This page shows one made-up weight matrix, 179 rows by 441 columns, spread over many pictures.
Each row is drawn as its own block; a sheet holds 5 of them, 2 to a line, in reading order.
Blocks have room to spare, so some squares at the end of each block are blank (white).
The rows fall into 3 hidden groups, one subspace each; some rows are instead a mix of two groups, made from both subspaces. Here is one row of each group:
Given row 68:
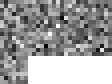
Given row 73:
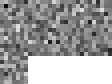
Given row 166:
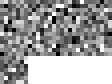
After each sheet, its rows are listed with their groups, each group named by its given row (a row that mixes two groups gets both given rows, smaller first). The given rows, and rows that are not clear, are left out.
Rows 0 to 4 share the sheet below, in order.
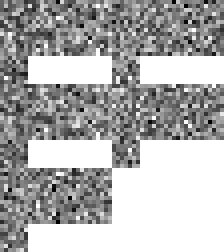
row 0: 68
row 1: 73 and 166
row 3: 166
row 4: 166
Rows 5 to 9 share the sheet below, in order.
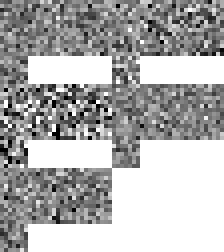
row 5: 68
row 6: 73
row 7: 166
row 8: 73
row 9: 166
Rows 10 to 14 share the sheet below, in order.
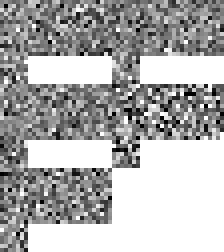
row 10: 73
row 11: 166
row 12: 166
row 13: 73
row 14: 166
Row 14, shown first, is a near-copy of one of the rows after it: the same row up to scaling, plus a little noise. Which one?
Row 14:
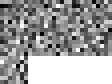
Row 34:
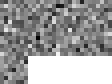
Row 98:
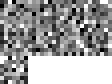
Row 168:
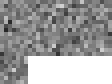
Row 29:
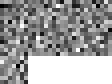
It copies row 29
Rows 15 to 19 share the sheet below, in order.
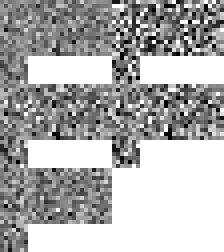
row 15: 166
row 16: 166
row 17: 166
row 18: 166
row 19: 73
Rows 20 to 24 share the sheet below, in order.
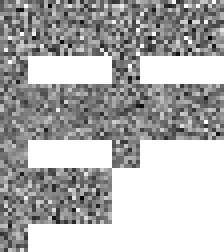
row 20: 73
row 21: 166
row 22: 68
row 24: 166
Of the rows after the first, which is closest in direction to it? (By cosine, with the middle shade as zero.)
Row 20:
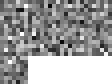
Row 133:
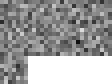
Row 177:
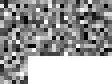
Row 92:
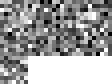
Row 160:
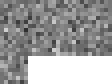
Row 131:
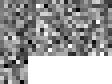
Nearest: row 133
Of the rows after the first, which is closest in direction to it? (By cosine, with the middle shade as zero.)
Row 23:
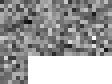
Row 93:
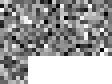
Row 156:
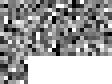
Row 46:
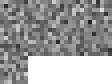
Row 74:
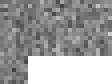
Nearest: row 74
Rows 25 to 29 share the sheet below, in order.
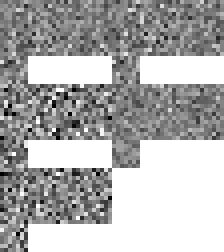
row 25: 73
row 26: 73
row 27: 166
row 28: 68
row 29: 166
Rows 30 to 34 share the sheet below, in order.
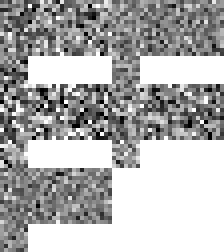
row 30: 68
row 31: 73 and 166
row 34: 166
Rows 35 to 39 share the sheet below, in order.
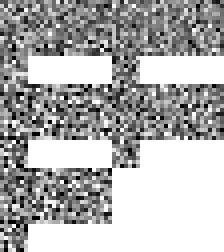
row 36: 166
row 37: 73
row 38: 166
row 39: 73
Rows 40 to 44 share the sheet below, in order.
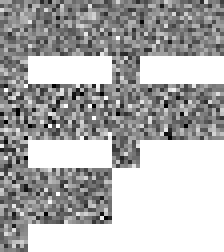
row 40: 68
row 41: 73
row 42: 73
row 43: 166
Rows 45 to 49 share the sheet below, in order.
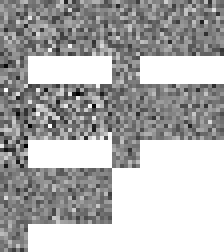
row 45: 73 and 166
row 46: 73
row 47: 73
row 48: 166
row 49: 166
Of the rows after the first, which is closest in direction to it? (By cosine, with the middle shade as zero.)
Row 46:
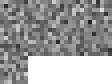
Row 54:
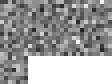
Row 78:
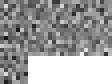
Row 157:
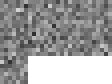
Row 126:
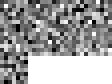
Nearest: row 54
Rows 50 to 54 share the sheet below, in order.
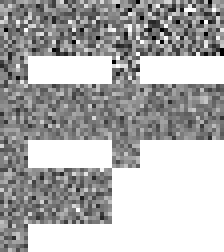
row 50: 166
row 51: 73
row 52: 73
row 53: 68
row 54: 166
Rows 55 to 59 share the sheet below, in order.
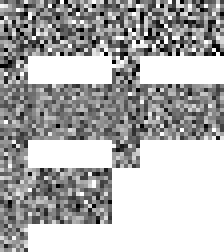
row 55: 73 and 166
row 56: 73
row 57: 73
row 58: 73
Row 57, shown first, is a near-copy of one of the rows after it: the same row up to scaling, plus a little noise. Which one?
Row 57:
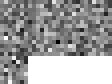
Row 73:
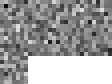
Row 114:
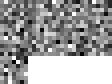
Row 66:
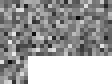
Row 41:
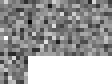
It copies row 114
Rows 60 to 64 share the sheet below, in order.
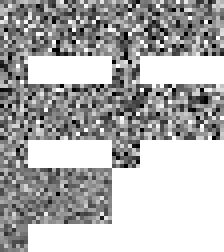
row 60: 166
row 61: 73
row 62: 166
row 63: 68
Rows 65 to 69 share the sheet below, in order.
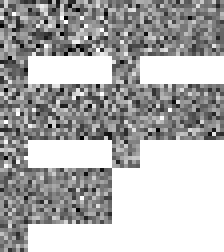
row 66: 73
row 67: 73
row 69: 166
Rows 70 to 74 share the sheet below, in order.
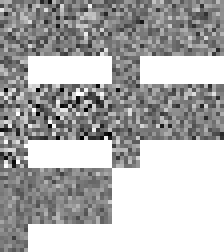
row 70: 68
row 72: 73
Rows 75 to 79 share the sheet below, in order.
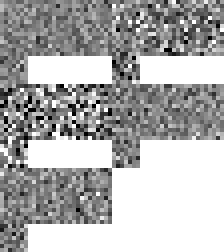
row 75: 68 and 166
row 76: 166
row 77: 166
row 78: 73
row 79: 166
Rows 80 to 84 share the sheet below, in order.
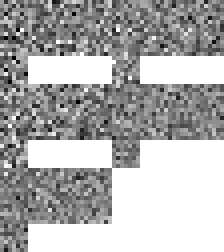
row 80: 73
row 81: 73 and 166
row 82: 73
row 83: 73 and 166
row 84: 73
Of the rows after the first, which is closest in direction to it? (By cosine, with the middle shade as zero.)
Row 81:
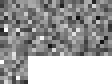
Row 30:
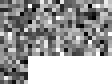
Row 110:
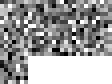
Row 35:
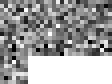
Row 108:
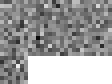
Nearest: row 30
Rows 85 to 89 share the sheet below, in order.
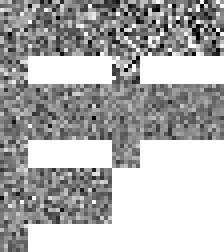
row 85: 68
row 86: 68 and 166
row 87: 73
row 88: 68 and 166
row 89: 73
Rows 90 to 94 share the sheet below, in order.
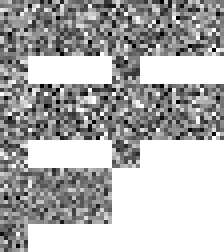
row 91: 68
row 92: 68
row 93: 68
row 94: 73 and 166
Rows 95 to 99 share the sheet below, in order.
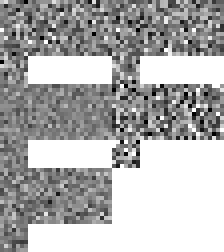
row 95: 73
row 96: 166
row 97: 73
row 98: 166
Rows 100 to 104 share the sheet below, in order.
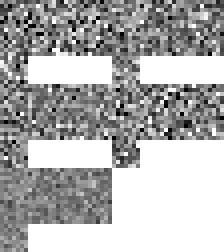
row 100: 166
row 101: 68
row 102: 73
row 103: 166
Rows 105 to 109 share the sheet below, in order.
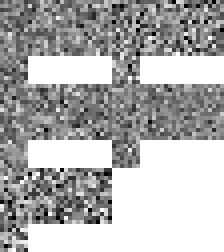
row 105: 68
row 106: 166
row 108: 73 and 166
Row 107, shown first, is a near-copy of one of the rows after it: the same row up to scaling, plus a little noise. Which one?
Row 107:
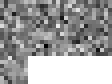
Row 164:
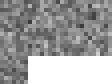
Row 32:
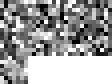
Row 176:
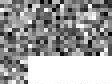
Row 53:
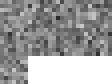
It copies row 32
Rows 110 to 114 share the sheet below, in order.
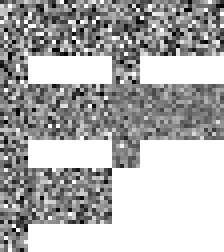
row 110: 166
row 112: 73
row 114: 73
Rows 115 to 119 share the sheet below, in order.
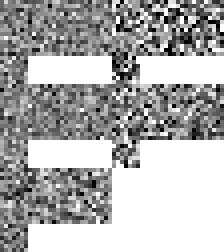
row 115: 73
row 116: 166
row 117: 68 and 166
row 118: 73
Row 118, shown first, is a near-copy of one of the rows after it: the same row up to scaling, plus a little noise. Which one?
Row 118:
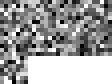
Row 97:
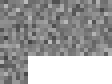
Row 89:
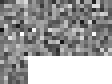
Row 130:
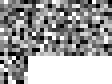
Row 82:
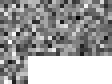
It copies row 82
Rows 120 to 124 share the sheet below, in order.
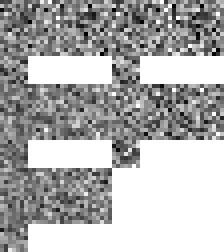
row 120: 68
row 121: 68
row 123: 68 and 166
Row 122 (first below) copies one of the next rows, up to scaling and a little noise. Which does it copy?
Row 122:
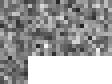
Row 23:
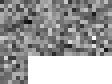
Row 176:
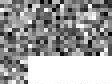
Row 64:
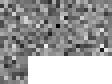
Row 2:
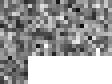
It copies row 2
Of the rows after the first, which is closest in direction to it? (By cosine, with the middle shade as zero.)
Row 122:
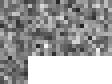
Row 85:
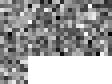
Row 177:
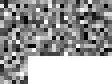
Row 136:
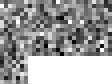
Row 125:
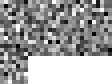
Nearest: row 125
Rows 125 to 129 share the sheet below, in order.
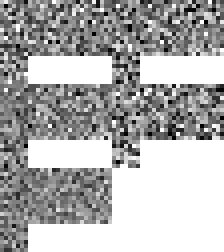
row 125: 73
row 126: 73
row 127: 73
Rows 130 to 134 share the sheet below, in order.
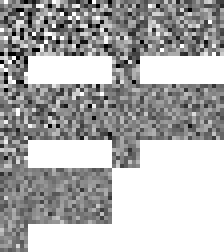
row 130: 73
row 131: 73
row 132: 73
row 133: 73 and 166
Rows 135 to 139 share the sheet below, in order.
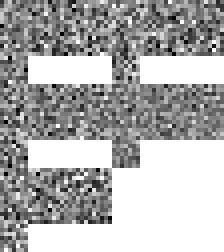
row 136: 68 and 166
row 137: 73
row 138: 73
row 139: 73
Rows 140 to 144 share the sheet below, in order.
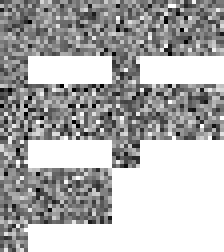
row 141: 166
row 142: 166
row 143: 68
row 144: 73
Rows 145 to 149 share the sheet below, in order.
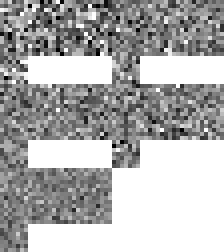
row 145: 68
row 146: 166
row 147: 68
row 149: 166
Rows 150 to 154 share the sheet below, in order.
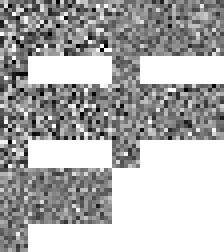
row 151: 68
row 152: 166
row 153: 166
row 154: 166
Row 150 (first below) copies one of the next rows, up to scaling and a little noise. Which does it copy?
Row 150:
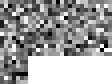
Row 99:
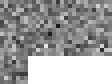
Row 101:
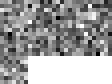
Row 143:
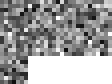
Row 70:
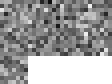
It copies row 99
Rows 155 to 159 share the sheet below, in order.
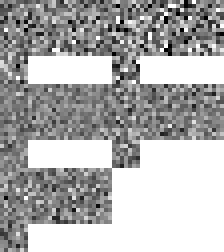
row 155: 166
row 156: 166
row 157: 73
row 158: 73
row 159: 166
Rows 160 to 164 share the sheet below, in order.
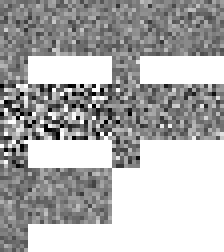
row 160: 166
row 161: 73
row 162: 73
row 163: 73
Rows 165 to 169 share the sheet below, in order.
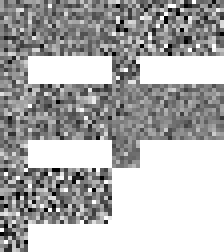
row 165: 73
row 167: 68
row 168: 166
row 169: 73
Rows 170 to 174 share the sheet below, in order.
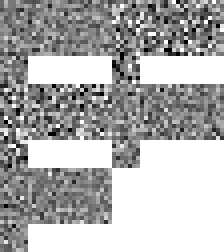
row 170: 73
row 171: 166
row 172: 73
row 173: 73
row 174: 73
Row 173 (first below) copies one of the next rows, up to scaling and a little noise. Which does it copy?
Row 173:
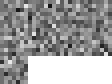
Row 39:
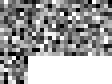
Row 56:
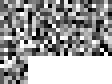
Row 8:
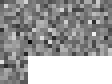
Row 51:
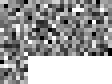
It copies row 56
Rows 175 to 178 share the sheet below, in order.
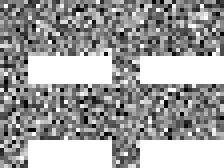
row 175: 73
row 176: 68
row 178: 166
